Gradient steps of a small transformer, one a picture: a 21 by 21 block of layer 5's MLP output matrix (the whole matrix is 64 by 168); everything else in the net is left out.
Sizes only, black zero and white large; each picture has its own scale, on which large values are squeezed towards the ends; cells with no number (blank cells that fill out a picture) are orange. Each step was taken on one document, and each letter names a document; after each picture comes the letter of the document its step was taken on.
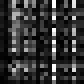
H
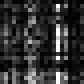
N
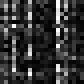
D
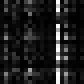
D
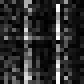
D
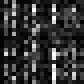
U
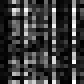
H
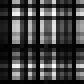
H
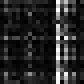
D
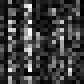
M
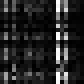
D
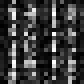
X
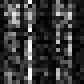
M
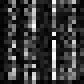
U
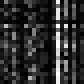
N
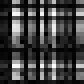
H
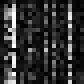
X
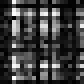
H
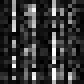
U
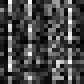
M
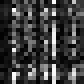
H
